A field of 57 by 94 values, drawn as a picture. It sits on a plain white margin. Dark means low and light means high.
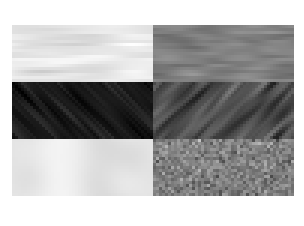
It is made of 3 by 2 panels. Panel 1,1: very high, streaked across, faint in contrast. Panel 1,2: middling, streaked across, faint in contrast. Panel 2,1: very low, slanting down to the right, faint in contrast. Panel 2,2: low, slanting up to the right. Panel 3,1: very high, smooth, faint in contrast. Panel 3,2: middling, fine-grained.
